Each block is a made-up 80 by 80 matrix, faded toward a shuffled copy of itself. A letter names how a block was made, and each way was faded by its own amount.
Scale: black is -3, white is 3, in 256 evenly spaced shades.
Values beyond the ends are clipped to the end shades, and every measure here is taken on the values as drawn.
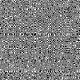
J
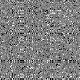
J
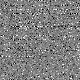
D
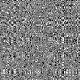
J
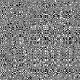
J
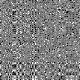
J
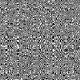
J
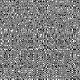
J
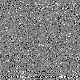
D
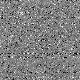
D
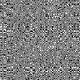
J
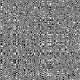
J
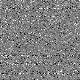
D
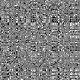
J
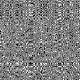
J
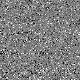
D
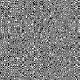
J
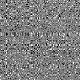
J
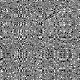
J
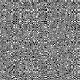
J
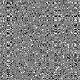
J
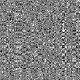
J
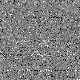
D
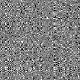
J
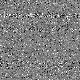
D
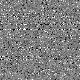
D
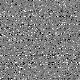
D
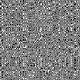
J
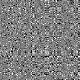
J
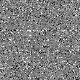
D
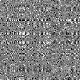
J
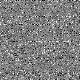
D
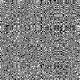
J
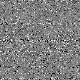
D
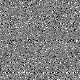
D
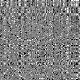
J
